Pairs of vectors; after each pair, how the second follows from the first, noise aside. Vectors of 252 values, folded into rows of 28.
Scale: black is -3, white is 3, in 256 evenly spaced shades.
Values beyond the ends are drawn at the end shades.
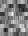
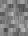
shrunk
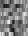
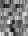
copied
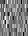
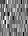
copied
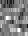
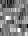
copied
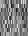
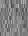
shrunk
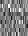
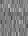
shrunk
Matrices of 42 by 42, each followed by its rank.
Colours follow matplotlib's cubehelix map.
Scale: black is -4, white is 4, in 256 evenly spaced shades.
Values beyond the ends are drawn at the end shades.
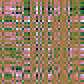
two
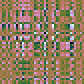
two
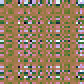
two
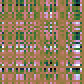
two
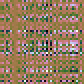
two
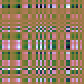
one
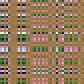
one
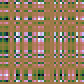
one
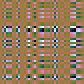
one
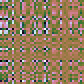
two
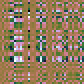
two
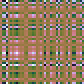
one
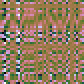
two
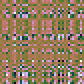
two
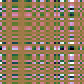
one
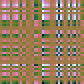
one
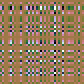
one
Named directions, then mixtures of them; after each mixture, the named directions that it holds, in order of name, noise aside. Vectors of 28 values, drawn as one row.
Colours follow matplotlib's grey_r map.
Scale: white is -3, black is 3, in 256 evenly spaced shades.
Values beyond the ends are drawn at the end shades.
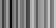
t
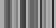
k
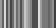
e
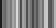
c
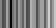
t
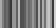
k, t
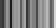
c, t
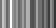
t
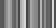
k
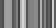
k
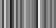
e, t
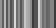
e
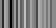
e, t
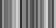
c, k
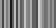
e, t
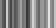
e, t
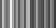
t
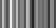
t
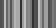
c, e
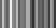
t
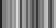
c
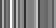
e, t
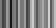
t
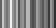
t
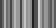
c, e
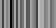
e, t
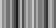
c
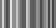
k, t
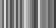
e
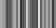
e, k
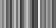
e, k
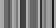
k
